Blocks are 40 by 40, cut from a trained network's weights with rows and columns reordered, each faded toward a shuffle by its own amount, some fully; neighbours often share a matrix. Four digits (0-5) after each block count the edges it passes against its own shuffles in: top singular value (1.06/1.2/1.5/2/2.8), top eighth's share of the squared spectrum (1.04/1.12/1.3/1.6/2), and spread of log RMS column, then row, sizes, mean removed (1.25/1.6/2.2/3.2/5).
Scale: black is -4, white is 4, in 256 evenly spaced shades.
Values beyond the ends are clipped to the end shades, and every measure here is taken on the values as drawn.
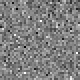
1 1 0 0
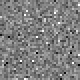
0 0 0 0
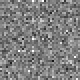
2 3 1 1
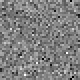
1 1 0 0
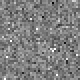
0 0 0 0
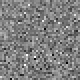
0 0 0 0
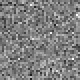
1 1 0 0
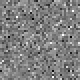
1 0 0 0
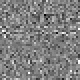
3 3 1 2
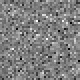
0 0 0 0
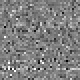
3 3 0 1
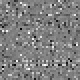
2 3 0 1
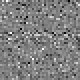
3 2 0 1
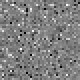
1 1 0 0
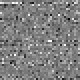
3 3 0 2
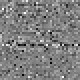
3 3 0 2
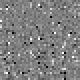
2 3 1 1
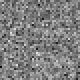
2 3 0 0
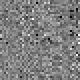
3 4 2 1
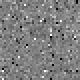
2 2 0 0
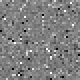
1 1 0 0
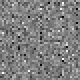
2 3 2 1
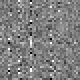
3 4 2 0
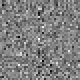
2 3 1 0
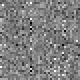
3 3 2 0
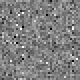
1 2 1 0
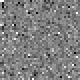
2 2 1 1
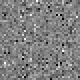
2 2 1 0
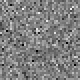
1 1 0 0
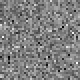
0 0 0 0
